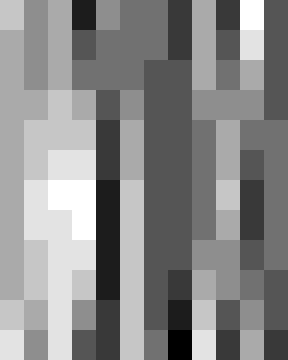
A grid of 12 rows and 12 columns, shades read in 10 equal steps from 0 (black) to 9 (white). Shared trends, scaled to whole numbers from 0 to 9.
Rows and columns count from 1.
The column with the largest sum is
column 3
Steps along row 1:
down up down up down same down up down up down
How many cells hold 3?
29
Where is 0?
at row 12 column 8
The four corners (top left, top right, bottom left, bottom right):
7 3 8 2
